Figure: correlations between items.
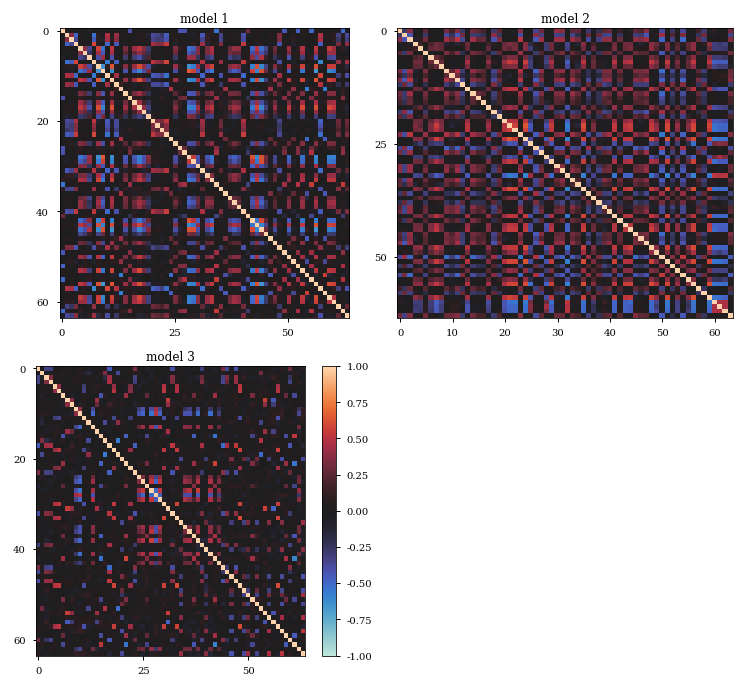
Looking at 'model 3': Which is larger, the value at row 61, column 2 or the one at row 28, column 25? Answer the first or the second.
the first
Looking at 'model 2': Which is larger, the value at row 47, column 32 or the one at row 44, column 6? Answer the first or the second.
the second
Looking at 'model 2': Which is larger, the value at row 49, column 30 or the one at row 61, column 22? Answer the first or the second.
the first
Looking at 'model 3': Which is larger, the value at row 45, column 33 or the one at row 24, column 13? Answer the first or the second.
the second
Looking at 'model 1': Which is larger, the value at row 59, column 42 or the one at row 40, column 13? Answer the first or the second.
the second
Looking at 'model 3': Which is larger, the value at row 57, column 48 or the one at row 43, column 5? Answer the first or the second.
the first
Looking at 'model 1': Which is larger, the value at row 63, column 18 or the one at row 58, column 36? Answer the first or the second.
the first
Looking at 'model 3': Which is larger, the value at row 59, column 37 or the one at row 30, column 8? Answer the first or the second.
the first
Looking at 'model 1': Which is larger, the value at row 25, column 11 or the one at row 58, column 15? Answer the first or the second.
the first
